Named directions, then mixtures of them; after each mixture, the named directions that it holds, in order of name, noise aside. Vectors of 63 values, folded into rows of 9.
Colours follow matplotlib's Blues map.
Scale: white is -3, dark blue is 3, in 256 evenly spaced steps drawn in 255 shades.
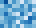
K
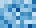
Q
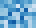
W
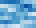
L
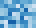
W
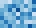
Q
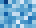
K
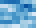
L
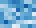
L, Q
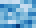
L, W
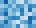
K, W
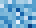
K, Q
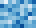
K, L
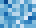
K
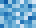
K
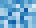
W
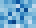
L, W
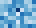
Q, W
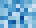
W
